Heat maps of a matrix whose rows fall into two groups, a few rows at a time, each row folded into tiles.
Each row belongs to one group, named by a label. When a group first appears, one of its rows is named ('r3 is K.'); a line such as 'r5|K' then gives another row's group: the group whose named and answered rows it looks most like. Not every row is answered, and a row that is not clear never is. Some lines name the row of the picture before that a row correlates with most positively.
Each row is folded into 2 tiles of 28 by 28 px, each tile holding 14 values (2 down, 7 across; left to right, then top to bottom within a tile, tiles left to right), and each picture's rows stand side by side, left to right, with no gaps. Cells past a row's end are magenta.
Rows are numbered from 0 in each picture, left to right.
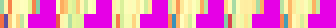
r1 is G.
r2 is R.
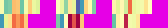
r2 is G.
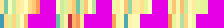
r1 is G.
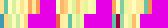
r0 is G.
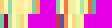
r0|R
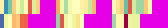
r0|G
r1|R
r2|G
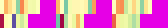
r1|R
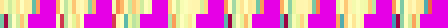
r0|R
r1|R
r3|R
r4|R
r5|R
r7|R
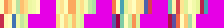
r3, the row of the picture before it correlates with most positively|6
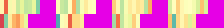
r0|G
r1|G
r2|R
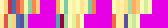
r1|R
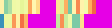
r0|G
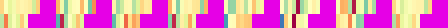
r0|R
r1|R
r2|G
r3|R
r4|G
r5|G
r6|G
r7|R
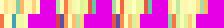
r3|R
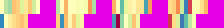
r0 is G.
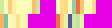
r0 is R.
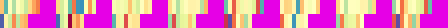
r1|G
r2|G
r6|R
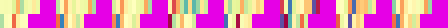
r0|G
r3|G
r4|G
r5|R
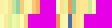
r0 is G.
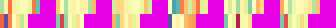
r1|R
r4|G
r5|R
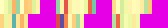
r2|R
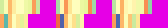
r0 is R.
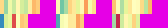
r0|G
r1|G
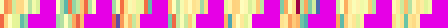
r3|R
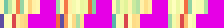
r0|G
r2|G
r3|G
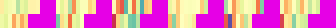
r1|G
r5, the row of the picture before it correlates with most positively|1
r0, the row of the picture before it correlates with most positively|2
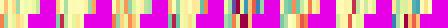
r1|R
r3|R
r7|G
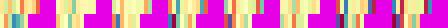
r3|R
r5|G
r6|R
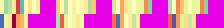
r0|G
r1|R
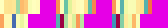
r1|R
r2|R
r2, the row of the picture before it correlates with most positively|1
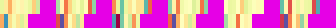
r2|R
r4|G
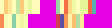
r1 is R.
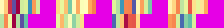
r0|G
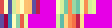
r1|G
